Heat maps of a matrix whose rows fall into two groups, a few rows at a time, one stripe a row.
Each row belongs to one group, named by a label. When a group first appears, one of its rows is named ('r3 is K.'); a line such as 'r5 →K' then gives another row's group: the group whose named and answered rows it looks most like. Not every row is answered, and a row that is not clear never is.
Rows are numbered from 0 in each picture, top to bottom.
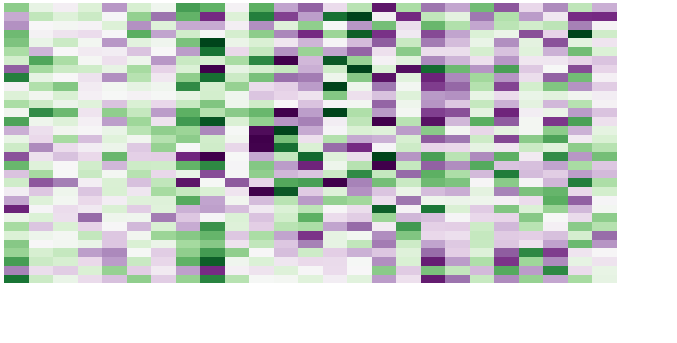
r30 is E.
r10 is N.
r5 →N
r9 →N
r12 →N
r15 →N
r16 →N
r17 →E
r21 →N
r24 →E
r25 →N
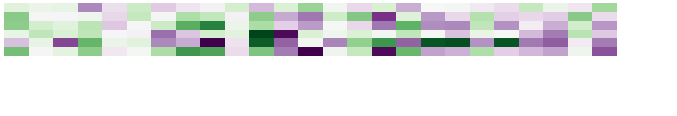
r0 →E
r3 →N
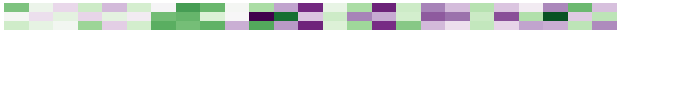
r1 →N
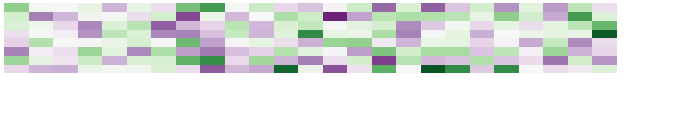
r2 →E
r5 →E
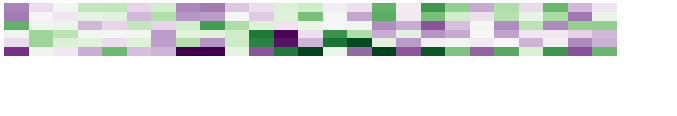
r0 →E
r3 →N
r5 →E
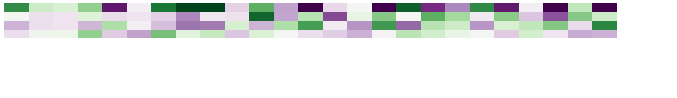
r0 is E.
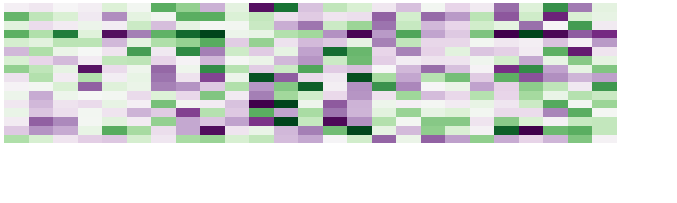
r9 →E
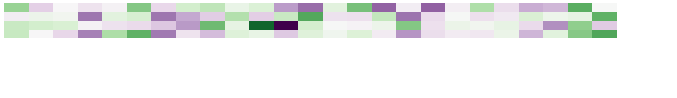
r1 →E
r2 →N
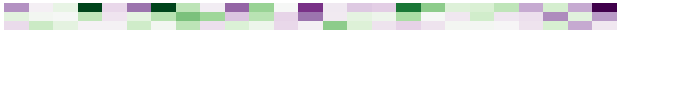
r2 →N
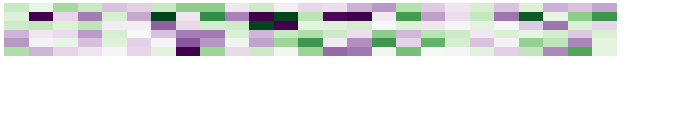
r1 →N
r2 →N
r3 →E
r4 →E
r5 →N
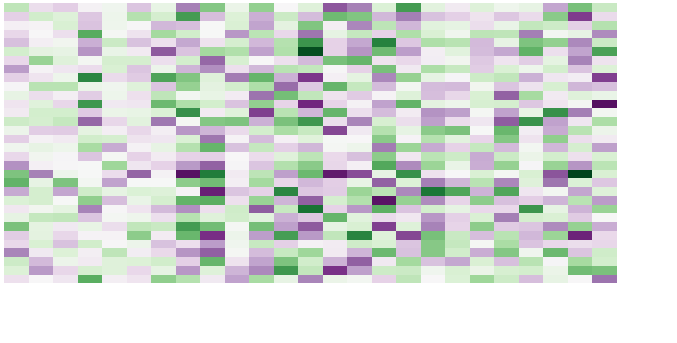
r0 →N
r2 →E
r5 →E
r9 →N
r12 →N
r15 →E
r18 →E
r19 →N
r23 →E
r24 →N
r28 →E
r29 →N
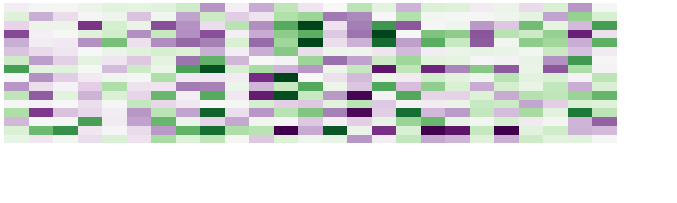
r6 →N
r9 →E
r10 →N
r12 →N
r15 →N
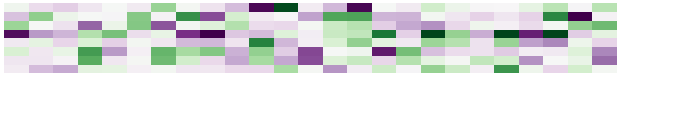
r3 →E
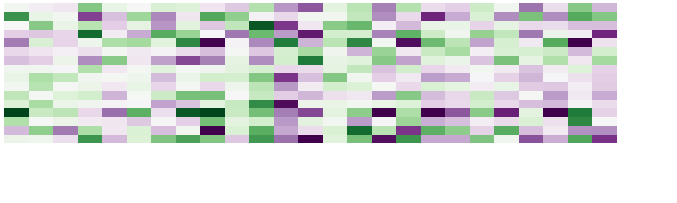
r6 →E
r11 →N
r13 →N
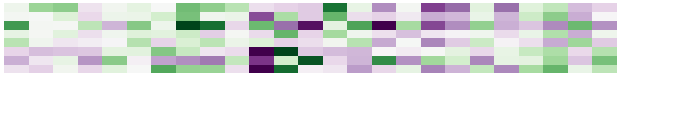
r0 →N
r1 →N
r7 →N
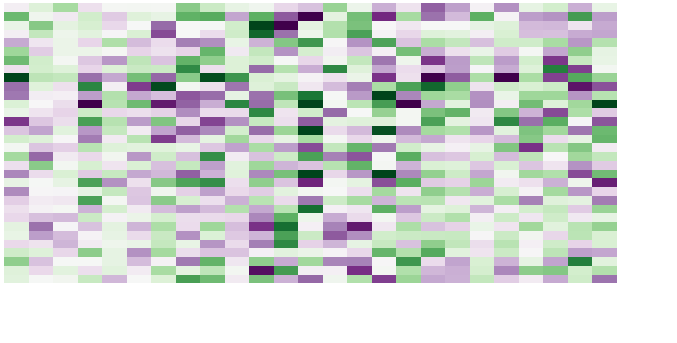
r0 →N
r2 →N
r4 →E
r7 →N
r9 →E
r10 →E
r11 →E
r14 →E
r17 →N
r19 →E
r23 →E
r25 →N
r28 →E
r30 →N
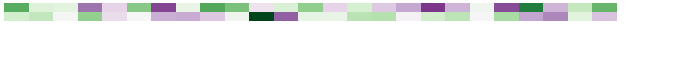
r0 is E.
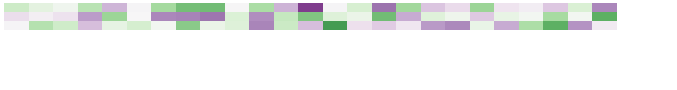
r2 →N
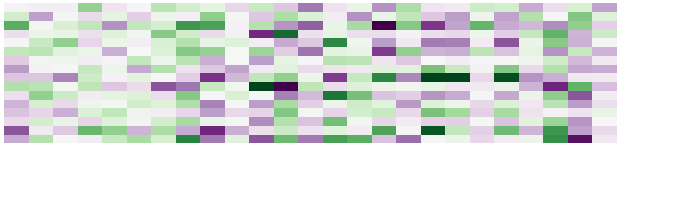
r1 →N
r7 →E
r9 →N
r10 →N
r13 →N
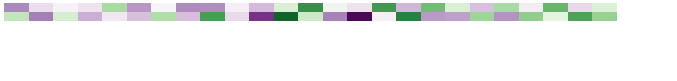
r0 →E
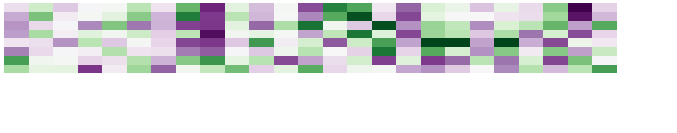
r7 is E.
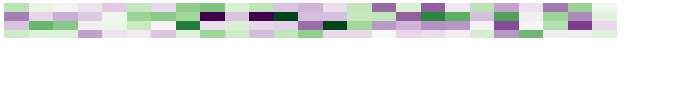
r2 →N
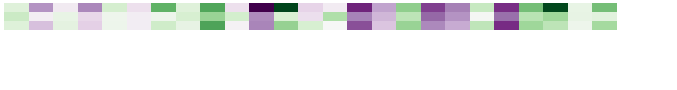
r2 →N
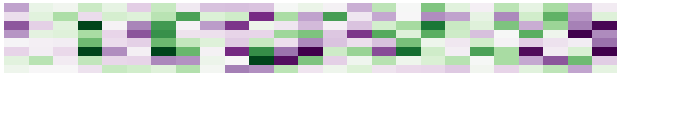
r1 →N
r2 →E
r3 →E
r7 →N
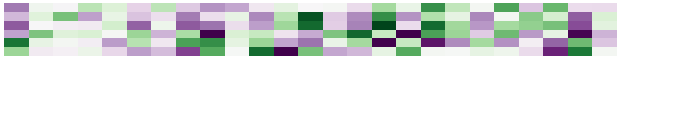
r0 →E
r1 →E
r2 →E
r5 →N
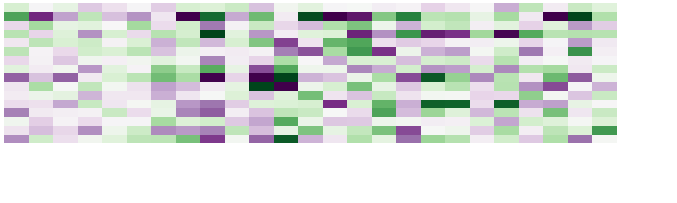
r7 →N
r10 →E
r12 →E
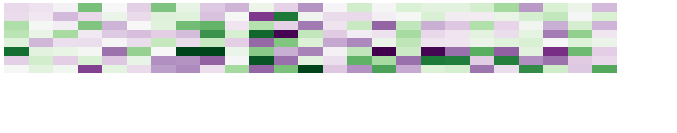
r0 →E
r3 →N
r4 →N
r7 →E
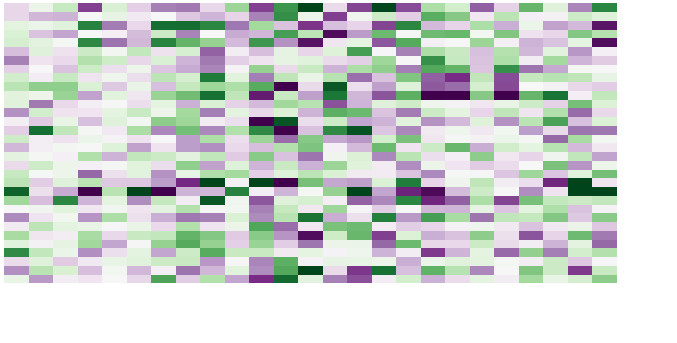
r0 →E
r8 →N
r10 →N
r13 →N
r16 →E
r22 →N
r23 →N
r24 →E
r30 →E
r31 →N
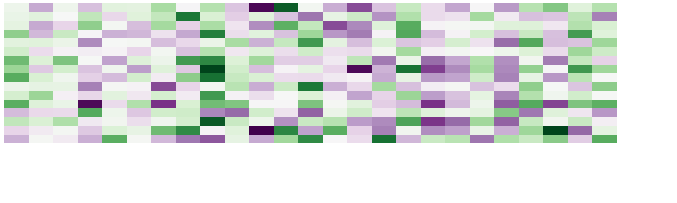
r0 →N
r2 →N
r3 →N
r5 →N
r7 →N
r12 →E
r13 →N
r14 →N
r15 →E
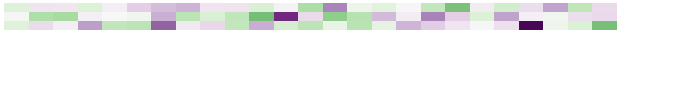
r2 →E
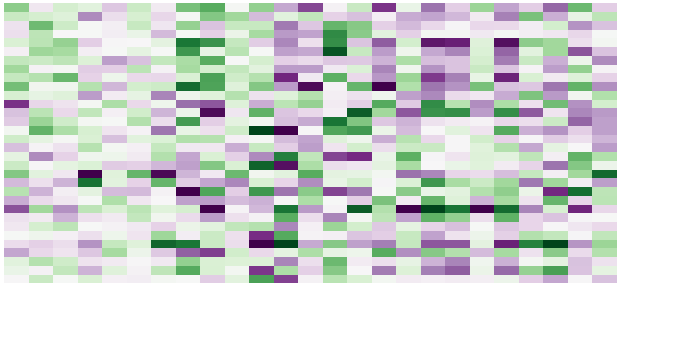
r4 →N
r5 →N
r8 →N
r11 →E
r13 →N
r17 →N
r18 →N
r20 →E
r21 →N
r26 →N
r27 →N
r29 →N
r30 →N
